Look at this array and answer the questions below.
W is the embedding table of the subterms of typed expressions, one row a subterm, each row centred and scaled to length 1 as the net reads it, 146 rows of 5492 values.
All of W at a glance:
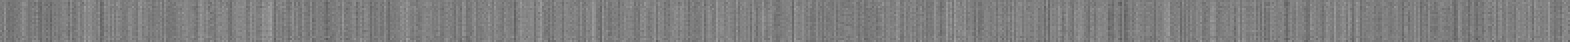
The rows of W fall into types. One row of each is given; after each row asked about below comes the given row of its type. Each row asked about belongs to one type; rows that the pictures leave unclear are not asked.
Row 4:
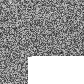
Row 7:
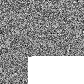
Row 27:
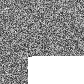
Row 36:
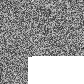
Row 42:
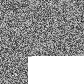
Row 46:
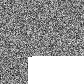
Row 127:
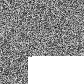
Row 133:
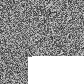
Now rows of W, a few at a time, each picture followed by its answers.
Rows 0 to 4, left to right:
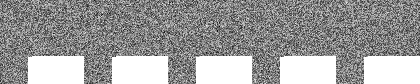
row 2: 7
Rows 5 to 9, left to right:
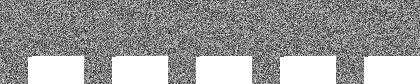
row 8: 27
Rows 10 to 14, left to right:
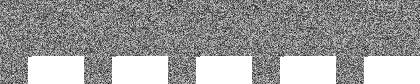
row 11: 7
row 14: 7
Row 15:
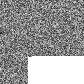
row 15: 7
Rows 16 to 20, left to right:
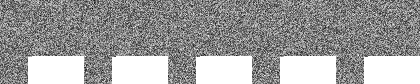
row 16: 42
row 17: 127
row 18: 133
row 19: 42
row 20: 7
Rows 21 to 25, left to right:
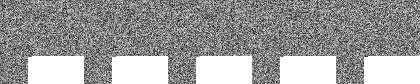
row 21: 27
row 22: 36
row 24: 7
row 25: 27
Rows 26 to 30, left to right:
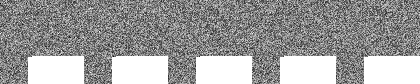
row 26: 133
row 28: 36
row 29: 133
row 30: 133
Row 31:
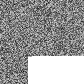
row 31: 133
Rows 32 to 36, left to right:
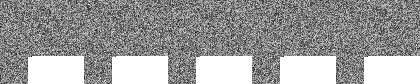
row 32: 36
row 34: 27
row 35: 127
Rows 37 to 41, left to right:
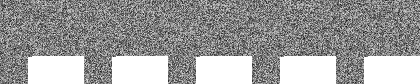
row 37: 27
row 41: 27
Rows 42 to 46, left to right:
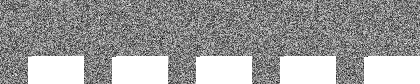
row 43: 27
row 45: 7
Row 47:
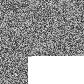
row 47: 42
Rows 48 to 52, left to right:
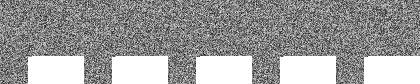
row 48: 127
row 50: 36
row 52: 36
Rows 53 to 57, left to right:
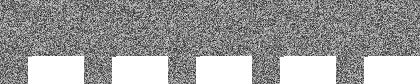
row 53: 42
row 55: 42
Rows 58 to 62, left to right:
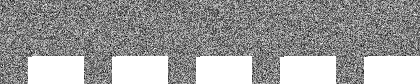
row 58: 7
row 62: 4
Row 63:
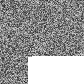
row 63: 42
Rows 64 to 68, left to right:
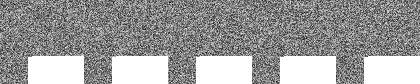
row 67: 7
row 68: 46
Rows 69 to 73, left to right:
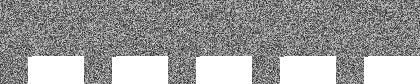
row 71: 27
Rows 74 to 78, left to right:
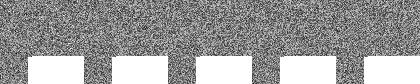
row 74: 133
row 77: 36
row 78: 133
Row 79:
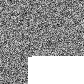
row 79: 127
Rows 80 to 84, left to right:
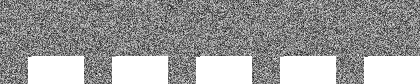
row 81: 42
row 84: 7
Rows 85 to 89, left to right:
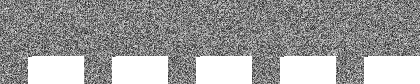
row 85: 27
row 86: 7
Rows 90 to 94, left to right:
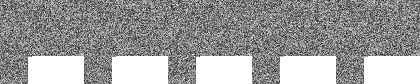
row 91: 36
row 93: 7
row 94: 42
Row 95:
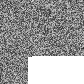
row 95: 36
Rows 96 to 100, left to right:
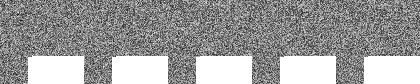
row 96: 46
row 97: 127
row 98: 42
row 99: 133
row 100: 36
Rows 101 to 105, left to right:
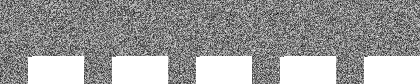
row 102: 133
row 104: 46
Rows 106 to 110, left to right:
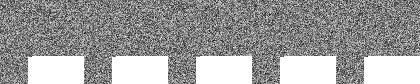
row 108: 42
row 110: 127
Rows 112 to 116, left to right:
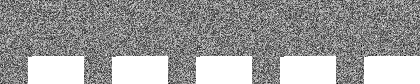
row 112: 7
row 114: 36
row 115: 27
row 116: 36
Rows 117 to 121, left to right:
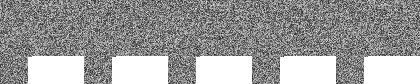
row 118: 127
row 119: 7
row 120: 36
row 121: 36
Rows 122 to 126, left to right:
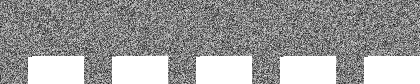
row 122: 36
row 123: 133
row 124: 127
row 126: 127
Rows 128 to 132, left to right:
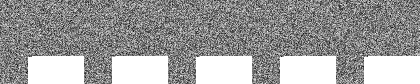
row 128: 4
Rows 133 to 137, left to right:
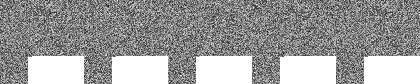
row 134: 133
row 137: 133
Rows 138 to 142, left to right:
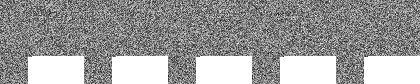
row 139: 133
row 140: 46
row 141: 133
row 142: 27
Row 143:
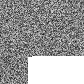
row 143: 46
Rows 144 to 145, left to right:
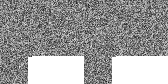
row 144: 127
